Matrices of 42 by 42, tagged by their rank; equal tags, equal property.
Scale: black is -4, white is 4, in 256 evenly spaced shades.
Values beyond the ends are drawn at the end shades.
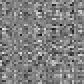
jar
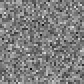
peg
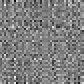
jar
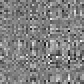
jar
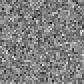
peg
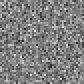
peg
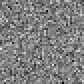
peg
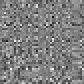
jar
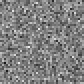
peg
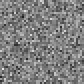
peg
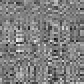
jar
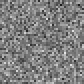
peg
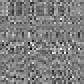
jar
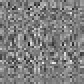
jar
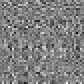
jar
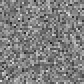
peg
